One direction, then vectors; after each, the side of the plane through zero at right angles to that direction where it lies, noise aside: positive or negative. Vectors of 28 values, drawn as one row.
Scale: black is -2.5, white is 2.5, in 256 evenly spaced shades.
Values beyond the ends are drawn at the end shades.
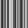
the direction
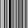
negative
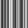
positive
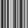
positive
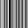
negative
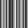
negative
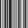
negative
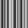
positive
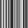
negative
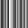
positive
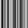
positive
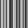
negative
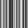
negative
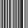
positive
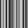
negative
